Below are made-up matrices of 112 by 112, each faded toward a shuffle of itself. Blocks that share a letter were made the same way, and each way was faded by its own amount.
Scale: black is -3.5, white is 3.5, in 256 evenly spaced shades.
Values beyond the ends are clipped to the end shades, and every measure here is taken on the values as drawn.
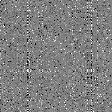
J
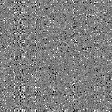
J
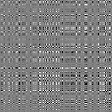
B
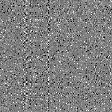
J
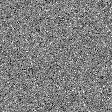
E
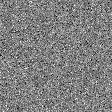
E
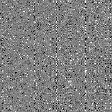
J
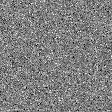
E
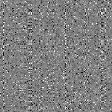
J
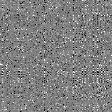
J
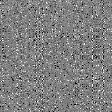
J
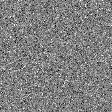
E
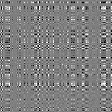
B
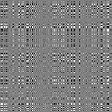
B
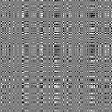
B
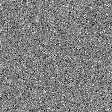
E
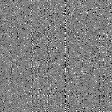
J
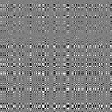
B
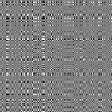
B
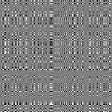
B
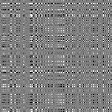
B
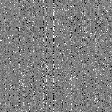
J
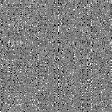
J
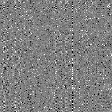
J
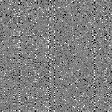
J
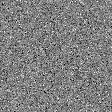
E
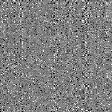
J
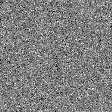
E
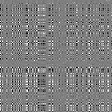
B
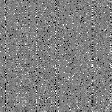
J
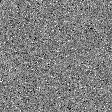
E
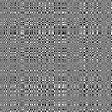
B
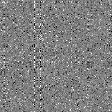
J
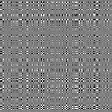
B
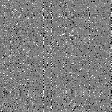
J
